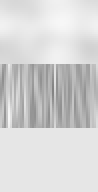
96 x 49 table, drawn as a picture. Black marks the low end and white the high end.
The table splits into 3 rows of 1 panel. Panel 1,1: very high, smooth, faint in contrast. Panel 2,1: high, streaked downward. Panel 3,1: very high, flat.
